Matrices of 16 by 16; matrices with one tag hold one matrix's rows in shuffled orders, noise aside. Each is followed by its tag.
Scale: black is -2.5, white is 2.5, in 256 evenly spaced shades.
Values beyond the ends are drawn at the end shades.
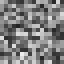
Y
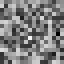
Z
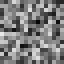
Z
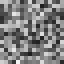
Z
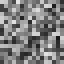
Z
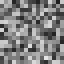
Z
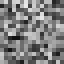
Y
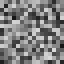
Z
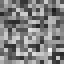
Y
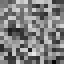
Y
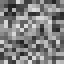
Y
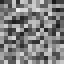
Y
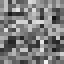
Y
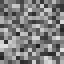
Z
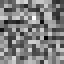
Y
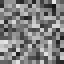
Z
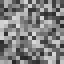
Z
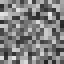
Z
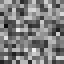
Y
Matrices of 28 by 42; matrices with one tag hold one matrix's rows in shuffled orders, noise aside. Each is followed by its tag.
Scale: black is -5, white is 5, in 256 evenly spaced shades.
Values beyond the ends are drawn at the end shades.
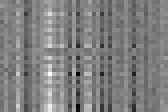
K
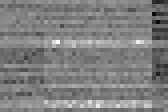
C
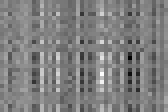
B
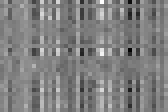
B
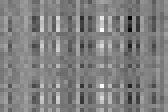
B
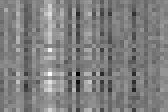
K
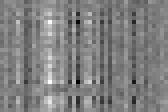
K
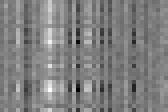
K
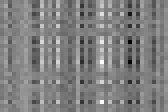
B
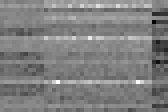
C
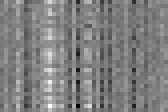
K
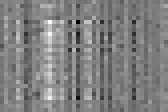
K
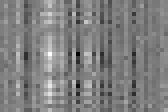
K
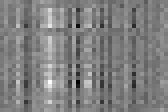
K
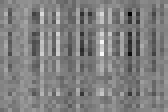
B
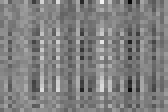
B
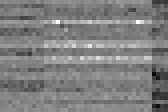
C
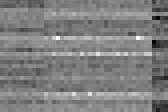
C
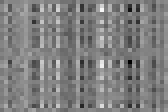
B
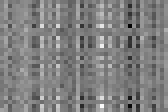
B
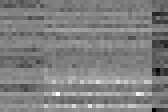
C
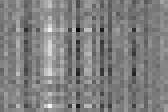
K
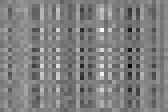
B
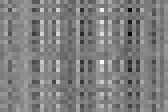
B
